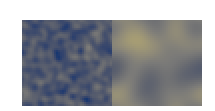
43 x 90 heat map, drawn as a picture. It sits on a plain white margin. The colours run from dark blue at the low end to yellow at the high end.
It is made of 1 by 2 panels. Panel 1,1: low, blotchy. Panel 1,2: middling, smooth.
